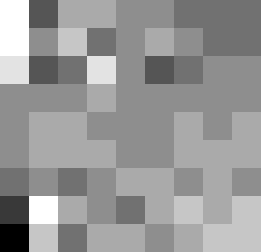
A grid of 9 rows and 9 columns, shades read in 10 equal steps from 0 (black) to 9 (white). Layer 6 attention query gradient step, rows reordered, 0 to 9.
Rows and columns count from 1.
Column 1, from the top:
9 9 8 5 5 5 4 2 0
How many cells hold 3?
3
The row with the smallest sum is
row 3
